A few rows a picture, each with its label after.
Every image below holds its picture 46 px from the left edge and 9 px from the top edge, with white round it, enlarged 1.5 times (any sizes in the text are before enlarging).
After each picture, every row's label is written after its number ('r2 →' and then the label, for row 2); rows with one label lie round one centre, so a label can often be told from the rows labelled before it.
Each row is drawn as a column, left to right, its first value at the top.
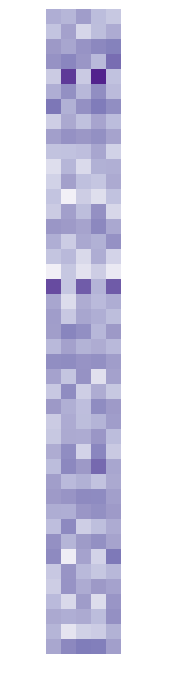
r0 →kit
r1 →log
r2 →kit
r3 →log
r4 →kit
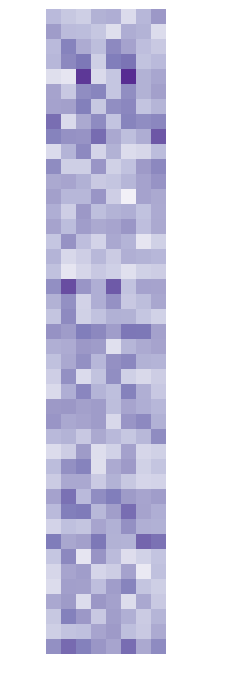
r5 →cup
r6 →kit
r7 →log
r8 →cup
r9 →kit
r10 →log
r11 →cup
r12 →cup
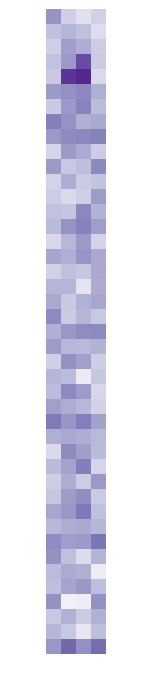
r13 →cup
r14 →log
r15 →log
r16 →cup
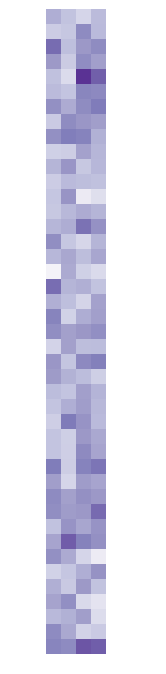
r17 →kit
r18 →cup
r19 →log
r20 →log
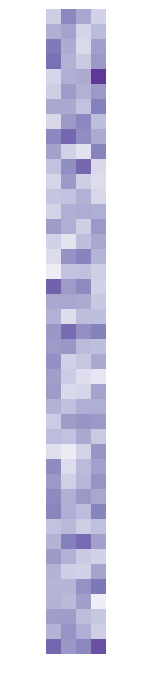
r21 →kit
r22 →cup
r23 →cup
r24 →log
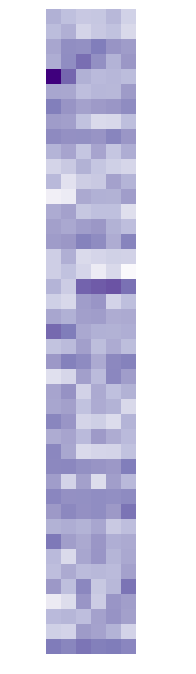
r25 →log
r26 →log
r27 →kit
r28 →kit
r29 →kit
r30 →kit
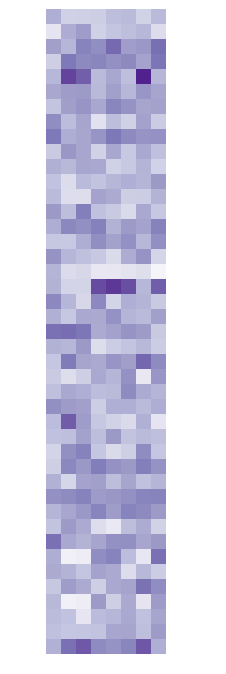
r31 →cup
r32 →log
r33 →log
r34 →kit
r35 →kit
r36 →kit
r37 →log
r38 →kit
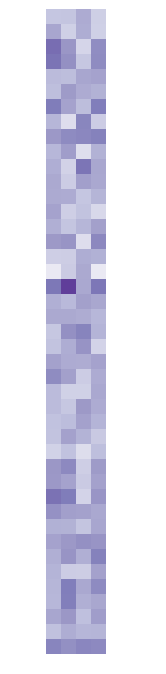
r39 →kit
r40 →kit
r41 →cup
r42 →kit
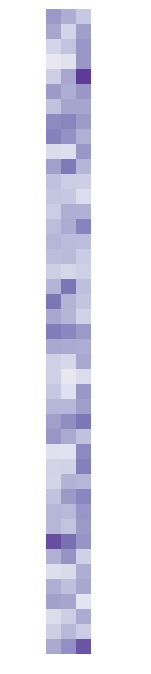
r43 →cup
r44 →cup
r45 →log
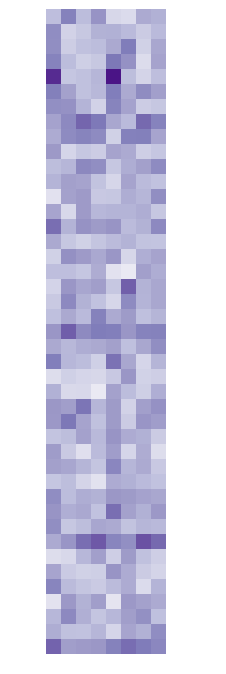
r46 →log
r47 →cup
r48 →cup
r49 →cup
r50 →log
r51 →kit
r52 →cup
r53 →cup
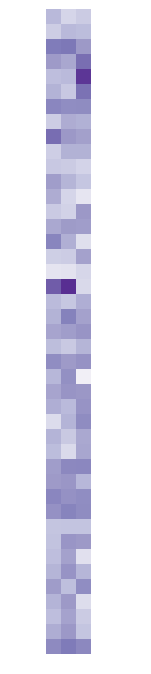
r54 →kit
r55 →kit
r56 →log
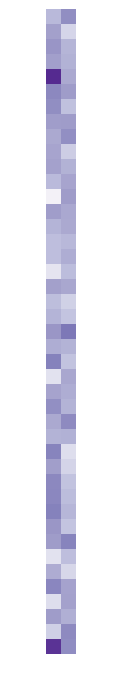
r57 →log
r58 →cup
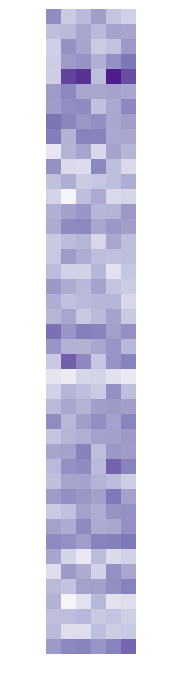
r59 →cup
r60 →log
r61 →log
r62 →cup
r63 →log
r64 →log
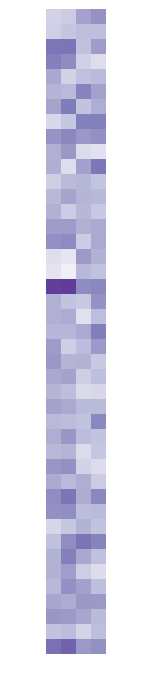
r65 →kit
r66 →kit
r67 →cup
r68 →cup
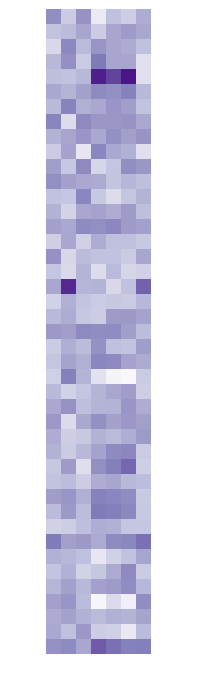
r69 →cup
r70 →kit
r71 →cup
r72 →log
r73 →log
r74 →log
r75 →cup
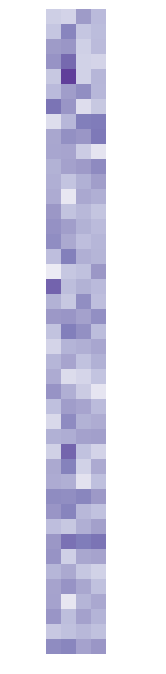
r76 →kit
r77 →log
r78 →cup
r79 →cup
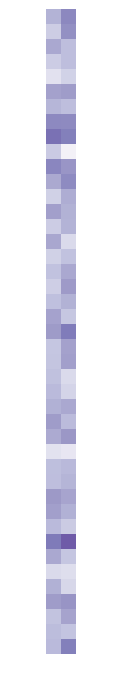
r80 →cup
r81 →cup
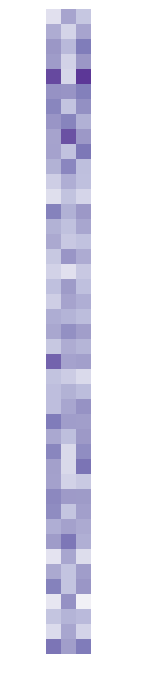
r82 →log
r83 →cup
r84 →log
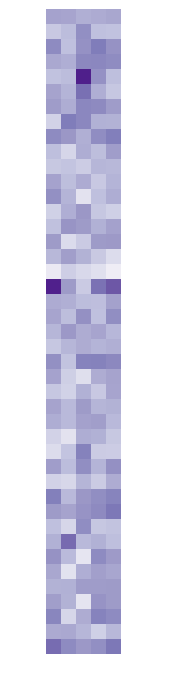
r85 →kit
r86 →cup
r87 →log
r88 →kit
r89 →kit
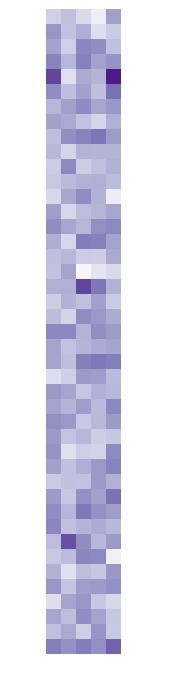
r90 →log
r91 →cup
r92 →kit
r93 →kit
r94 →log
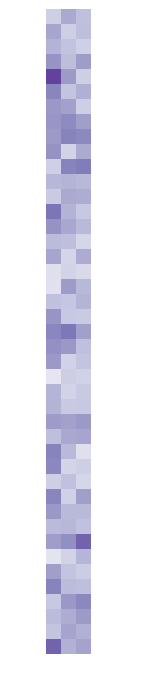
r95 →log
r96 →cup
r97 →cup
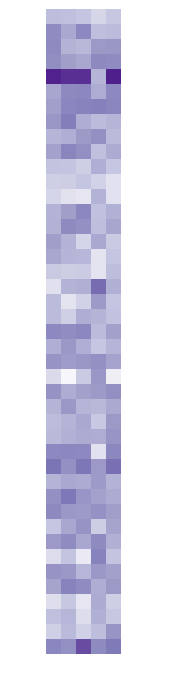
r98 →log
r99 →log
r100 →log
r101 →kit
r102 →log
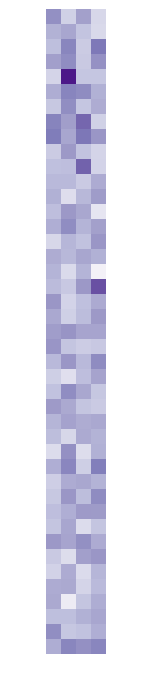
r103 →cup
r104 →log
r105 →cup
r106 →kit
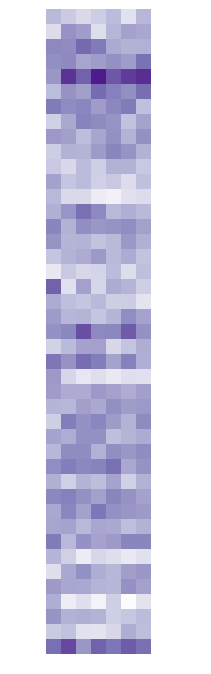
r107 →kit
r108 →log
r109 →log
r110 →log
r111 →log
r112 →log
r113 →log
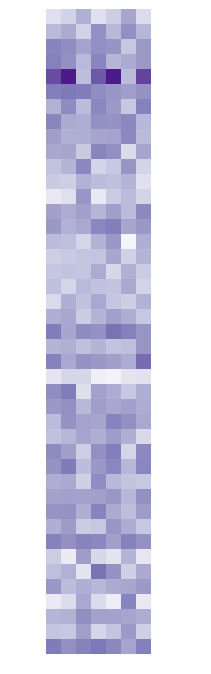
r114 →log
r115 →log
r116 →cup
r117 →log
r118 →log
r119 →cup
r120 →log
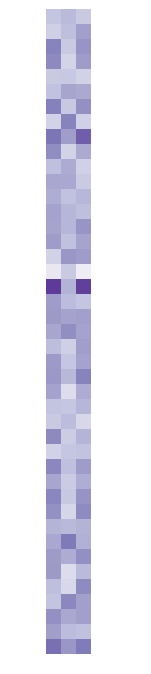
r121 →kit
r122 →cup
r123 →kit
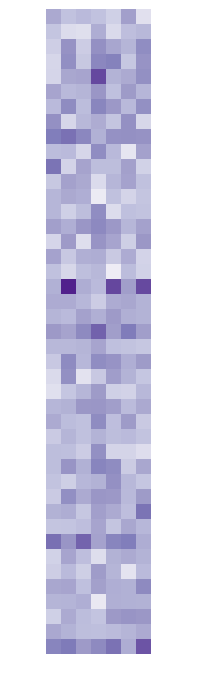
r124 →cup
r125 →kit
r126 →cup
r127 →log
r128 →kit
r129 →cup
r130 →kit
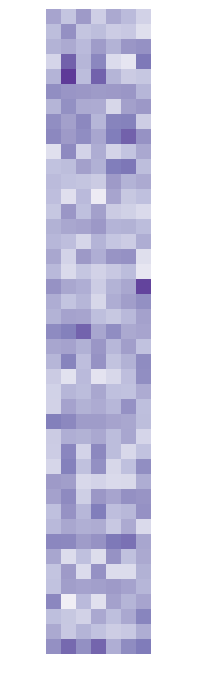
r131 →cup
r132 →log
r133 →cup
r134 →log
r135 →cup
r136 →cup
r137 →kit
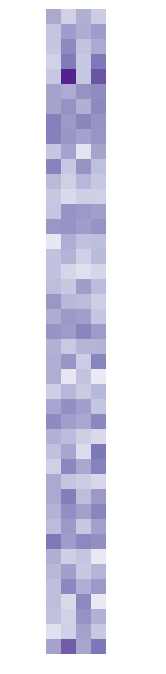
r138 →cup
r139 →log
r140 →cup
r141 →log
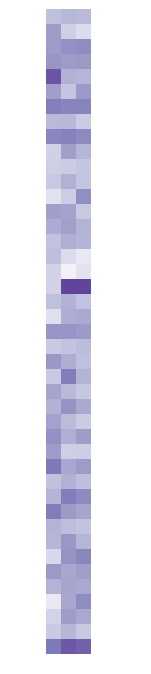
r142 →log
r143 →kit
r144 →kit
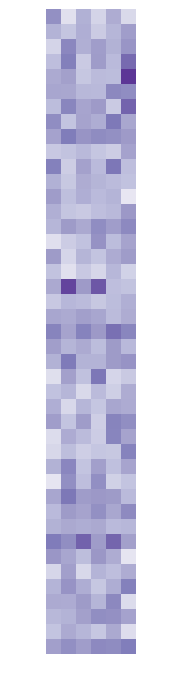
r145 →cup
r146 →kit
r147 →cup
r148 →kit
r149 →cup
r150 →log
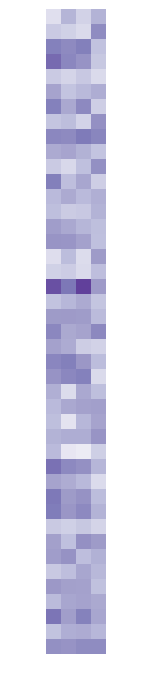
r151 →kit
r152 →kit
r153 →kit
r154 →cup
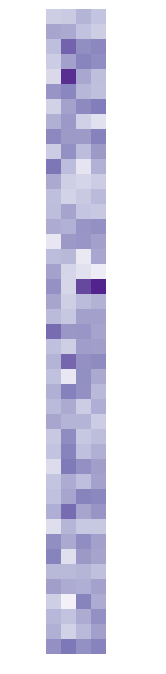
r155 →cup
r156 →log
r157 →kit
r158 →kit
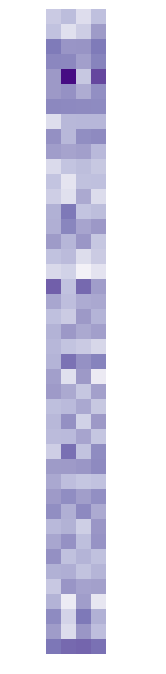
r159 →kit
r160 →log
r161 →kit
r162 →log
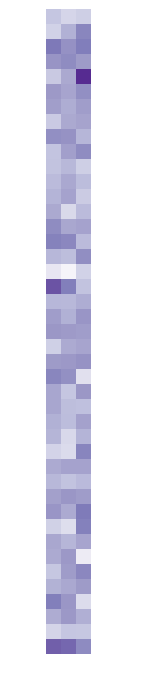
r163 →kit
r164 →kit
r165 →log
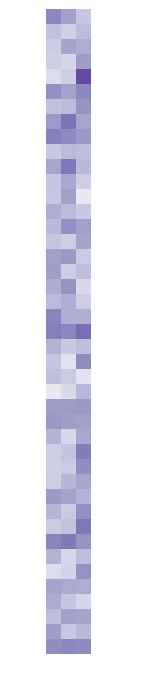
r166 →cup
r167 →cup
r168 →log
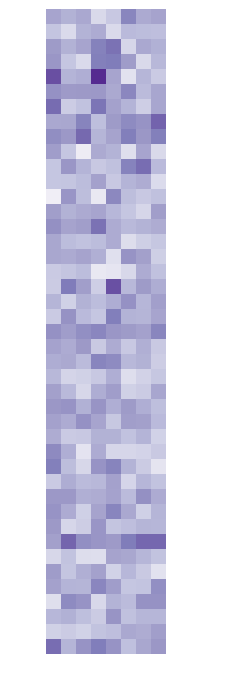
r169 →log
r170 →cup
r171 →cup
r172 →log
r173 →kit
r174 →cup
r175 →cup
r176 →cup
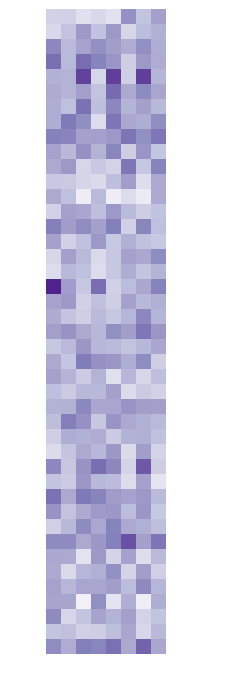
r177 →kit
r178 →cup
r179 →log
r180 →kit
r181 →log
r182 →cup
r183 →log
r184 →cup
